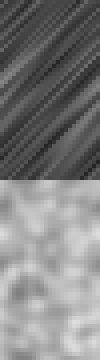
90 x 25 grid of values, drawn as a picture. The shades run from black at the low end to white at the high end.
It is made of 2 by 1 panels. Panel 1,1: low, slanting up to the right. Panel 2,1: high, blotchy.
